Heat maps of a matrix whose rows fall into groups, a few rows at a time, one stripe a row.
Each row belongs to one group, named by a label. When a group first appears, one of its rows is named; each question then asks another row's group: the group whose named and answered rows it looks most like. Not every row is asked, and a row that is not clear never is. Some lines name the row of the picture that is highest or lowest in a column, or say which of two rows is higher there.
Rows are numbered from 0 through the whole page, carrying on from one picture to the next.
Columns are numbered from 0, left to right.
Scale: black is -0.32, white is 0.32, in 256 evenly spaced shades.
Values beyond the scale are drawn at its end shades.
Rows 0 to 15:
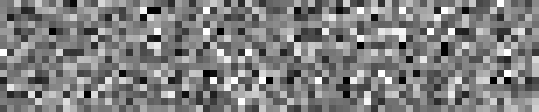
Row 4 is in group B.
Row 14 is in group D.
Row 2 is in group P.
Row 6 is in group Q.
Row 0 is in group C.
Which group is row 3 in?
Q
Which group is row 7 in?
C
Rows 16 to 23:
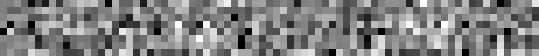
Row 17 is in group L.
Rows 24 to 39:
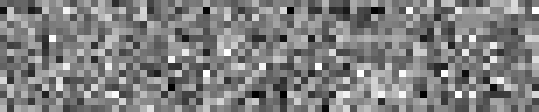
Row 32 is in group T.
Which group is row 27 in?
Q
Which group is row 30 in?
T
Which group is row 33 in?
D
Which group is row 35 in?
C
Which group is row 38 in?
C
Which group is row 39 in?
C
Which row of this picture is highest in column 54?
37
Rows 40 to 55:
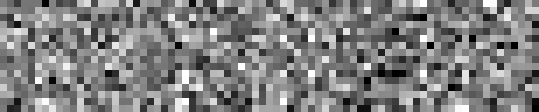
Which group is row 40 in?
T
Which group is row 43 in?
L
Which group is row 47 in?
C
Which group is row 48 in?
L
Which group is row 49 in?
D
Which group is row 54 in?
L
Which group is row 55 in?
L
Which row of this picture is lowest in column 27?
40
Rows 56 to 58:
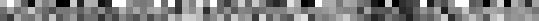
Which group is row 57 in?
Q
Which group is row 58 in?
T
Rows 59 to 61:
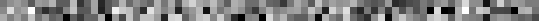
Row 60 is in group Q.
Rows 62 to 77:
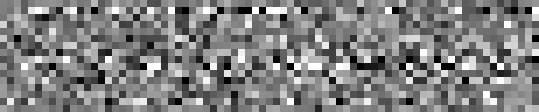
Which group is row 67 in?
L
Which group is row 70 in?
D
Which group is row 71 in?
Q
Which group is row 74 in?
B
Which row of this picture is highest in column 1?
76
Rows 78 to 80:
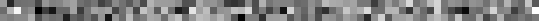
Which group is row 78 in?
P
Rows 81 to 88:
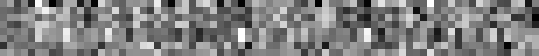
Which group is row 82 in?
L
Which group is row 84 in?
L
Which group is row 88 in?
B
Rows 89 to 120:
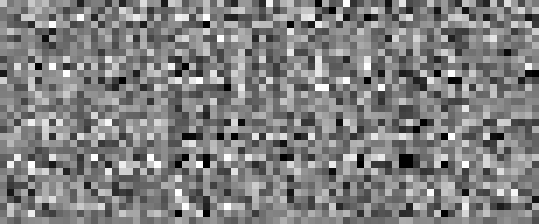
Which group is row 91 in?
L
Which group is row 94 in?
T
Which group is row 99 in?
D
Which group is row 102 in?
D
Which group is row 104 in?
Q
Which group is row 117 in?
L
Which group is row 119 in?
Q
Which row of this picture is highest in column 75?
98
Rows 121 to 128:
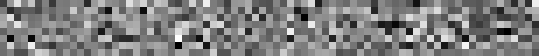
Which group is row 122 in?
P
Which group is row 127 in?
Q
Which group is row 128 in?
L
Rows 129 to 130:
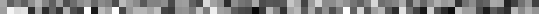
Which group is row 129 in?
C
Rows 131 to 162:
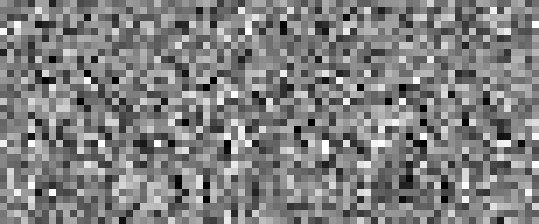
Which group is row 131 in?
B
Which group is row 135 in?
C
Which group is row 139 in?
B
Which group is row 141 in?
B
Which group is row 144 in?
T
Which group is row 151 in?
C
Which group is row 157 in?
Q
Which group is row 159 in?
Q
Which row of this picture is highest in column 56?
148
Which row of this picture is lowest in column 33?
161
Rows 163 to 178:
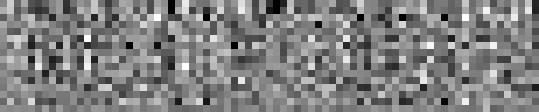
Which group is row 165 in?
Q
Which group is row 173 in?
T
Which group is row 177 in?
Q
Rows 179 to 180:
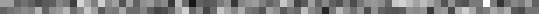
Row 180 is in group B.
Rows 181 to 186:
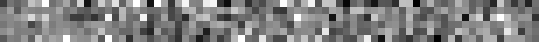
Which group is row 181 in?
L
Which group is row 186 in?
D
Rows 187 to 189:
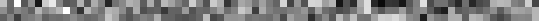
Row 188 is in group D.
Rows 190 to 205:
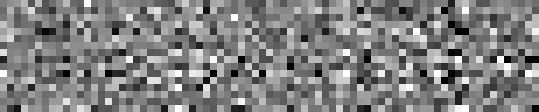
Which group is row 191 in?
Q
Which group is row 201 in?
Q
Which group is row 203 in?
C
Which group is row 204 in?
D
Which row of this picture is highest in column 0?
200
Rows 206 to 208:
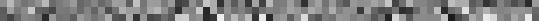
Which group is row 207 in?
Q
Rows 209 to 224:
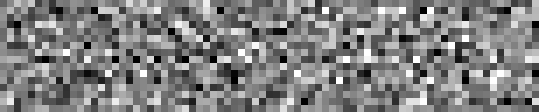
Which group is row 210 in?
B
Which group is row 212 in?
L
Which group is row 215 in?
B
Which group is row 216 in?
D
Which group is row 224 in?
L
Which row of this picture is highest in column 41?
223
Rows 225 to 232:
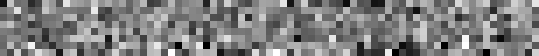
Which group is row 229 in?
T
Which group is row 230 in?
P
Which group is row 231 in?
Q
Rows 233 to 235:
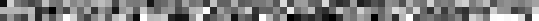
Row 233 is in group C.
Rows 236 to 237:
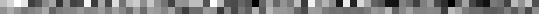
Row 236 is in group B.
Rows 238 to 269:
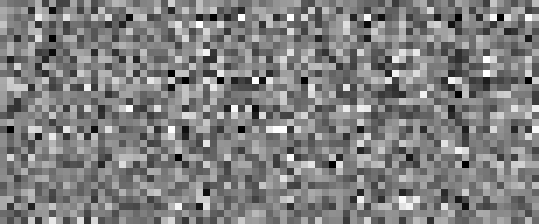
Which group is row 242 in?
C
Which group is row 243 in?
B
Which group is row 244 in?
Q
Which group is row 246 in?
T
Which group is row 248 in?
T
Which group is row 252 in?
L
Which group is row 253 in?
P
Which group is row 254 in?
T
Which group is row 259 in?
L
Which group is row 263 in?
L
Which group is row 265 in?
Q
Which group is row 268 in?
B
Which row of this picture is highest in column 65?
259
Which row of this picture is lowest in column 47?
261
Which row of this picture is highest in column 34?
240
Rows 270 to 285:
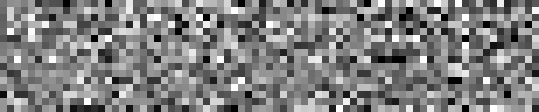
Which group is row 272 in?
Q
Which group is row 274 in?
Q
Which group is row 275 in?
T
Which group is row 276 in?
P
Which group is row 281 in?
D
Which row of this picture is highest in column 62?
270
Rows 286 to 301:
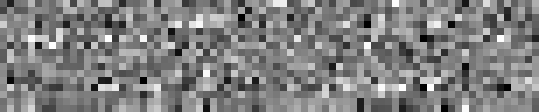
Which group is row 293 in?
Q
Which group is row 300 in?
Q
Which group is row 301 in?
Q
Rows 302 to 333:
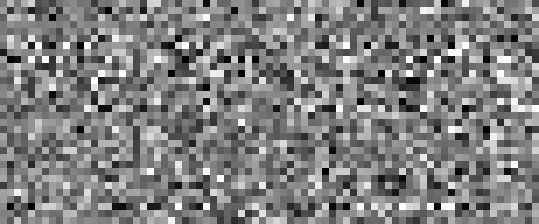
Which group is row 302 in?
Q
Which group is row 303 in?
P
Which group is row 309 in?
D
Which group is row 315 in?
B
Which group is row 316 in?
Q
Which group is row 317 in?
P
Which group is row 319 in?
D
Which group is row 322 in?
T
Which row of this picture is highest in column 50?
310
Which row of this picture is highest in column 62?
310
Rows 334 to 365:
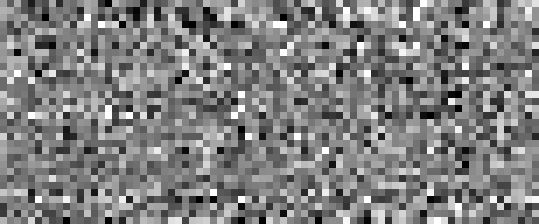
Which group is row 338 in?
L
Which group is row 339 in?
Q
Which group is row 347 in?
D
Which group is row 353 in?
C
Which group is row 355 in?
B
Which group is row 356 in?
C
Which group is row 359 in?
L
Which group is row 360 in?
B
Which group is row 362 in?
D
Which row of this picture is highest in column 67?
364
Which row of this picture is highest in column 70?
362
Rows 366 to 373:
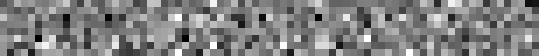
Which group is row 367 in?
L
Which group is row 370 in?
B
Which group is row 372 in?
L
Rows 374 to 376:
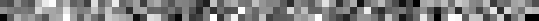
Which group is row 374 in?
L
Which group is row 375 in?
D
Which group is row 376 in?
D
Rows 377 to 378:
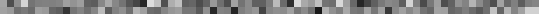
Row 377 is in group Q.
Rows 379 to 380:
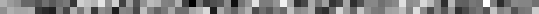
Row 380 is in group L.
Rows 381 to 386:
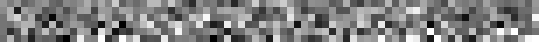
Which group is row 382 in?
T
